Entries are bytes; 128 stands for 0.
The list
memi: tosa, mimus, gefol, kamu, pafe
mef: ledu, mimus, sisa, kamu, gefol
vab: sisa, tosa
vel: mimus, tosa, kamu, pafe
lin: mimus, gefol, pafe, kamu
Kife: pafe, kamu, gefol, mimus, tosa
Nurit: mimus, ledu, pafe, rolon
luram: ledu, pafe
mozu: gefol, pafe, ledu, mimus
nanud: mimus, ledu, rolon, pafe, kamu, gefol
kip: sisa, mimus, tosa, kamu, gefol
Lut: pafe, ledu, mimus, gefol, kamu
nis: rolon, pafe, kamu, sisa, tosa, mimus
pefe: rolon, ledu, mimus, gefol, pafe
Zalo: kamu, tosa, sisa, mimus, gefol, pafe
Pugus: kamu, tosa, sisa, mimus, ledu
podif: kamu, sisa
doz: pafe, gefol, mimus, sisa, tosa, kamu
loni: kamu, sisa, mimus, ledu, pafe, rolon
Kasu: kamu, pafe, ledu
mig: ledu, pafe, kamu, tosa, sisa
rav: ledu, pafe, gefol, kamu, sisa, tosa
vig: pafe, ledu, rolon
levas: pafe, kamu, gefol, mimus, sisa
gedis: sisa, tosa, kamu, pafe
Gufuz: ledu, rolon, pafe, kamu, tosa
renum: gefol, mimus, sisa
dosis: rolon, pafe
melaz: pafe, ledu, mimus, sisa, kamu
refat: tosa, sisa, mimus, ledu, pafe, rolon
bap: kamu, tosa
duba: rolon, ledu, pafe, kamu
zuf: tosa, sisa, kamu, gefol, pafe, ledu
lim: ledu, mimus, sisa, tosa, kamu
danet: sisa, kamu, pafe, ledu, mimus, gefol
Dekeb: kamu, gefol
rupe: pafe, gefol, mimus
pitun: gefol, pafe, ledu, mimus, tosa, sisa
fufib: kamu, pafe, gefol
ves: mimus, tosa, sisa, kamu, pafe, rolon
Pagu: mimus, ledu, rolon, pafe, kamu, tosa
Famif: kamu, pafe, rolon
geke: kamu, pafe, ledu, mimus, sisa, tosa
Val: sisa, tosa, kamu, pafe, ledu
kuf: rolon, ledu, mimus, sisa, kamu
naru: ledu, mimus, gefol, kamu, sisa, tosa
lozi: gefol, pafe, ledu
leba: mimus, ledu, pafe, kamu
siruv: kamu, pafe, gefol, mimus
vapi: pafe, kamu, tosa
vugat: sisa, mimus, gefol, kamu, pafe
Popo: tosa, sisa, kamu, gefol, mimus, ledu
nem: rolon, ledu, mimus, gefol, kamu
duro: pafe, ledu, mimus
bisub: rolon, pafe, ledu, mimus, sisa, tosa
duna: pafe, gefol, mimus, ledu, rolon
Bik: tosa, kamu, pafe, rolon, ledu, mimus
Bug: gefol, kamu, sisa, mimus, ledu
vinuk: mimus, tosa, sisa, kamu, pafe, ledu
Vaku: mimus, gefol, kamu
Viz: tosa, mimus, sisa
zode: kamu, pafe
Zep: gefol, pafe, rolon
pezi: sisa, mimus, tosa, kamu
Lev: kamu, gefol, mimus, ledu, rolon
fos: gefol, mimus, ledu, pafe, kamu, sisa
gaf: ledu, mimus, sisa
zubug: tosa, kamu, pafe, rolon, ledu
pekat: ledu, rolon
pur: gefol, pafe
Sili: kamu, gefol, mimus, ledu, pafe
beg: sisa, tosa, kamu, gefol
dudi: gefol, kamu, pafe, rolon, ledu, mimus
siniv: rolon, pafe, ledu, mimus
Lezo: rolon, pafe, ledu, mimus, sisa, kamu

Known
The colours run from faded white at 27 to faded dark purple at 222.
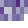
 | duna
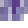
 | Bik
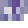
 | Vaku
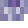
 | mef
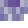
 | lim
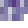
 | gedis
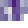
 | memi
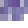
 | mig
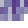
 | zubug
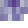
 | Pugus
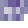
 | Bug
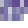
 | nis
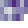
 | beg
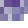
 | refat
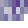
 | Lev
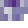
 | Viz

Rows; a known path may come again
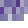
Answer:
duro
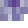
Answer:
Pugus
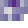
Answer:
kip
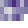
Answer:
beg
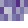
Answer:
duna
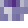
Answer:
Viz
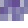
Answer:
mig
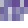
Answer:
nis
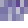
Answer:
loni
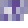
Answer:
Vaku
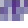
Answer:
zubug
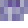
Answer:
danet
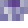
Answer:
naru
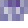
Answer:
mef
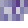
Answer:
Lev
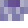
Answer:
lim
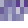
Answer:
Lezo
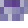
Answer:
refat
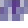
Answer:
Bik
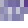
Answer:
podif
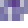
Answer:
ves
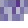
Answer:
nanud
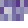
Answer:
lozi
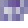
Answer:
Bug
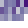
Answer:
duba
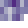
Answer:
zuf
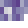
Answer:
rupe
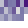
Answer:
pekat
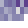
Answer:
kuf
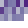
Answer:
vig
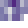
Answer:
Zalo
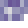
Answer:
vugat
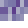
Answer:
Kasu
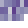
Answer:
zode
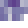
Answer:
vinuk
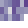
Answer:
fufib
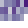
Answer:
Famif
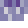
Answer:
gaf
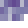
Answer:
Val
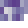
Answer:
pitun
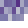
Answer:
Nurit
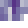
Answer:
vel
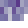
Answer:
Lut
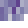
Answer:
leba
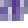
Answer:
vapi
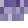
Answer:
bisub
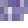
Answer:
levas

